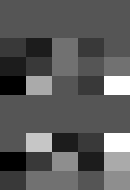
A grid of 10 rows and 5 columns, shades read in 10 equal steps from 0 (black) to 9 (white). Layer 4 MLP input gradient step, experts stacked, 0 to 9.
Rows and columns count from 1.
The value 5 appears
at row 9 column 3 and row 10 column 5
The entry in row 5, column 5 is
9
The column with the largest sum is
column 5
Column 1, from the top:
3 3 2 1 0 3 3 3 0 2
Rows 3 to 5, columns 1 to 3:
2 1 4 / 1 2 4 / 0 6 3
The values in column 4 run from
1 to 3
